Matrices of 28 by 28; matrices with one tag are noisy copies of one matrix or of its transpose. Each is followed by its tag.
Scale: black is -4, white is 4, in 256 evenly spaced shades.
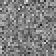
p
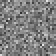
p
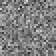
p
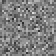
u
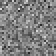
p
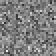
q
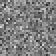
p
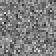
q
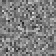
u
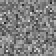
q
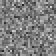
q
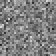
p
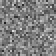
q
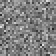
p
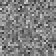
p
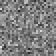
p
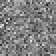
p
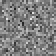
u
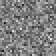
q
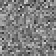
p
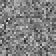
p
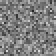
q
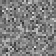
u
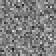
q
